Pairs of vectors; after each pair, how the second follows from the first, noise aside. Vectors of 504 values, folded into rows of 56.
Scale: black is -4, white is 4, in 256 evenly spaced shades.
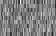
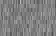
shrunk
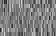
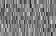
shuffled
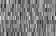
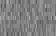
shrunk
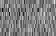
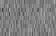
shrunk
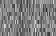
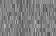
shrunk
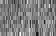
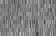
shrunk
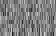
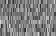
shuffled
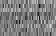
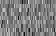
shuffled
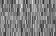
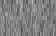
shrunk
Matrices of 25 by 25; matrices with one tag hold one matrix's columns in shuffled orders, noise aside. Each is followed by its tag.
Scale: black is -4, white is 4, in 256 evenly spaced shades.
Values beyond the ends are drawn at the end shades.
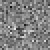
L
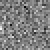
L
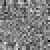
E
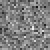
L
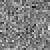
L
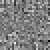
E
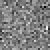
L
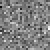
L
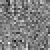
E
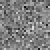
L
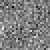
L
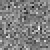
L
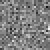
L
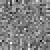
E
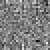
E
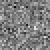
L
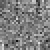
E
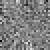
E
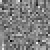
E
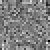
E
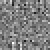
E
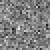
L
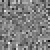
E
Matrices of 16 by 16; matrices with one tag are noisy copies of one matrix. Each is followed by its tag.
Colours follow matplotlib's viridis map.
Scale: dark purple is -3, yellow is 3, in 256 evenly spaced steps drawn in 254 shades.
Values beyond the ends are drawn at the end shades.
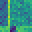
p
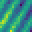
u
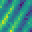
u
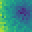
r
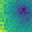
r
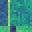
p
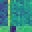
p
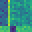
p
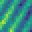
u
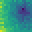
r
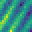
u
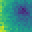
r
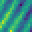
u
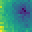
r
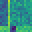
p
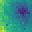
r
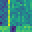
p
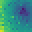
r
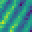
u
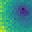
r
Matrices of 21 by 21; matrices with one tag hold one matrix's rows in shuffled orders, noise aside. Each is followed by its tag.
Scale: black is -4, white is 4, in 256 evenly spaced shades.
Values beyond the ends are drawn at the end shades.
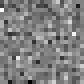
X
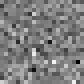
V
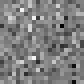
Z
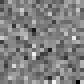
V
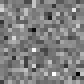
V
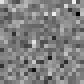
V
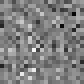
Z
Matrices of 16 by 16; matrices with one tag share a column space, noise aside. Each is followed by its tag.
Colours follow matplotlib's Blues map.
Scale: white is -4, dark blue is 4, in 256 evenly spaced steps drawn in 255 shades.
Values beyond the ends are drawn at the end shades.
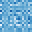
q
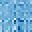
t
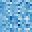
q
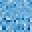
t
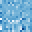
t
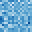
q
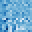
t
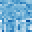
t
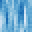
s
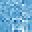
t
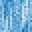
s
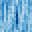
s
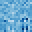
t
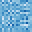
q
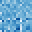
t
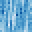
s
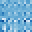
t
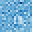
q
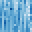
s
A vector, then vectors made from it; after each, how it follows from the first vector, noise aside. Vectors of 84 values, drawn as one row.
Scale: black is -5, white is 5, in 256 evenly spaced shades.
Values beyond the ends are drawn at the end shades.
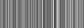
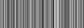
sign-scrambled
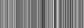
sign-scrambled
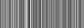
reversed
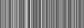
reversed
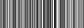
scaled up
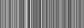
reversed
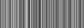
reversed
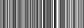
scaled up
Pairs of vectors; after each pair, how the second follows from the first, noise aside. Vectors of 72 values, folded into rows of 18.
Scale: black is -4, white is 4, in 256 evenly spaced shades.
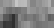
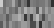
shuffled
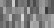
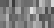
shuffled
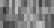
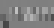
partly zeroed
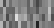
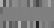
partly zeroed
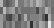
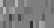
partly zeroed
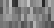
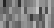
shuffled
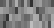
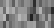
shuffled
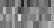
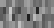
shuffled
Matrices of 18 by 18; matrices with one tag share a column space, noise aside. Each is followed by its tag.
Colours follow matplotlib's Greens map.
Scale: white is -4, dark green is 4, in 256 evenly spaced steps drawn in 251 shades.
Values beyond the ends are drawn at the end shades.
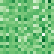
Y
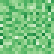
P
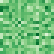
P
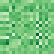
P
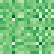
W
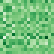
P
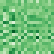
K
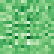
P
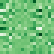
W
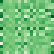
W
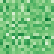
P
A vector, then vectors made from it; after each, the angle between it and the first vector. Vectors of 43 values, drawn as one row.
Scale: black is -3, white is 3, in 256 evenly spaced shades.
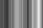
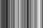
nearly parallel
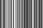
orthogonal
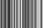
partly aligned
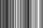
nearly parallel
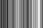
nearly parallel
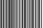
orthogonal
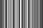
orthogonal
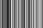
partly aligned
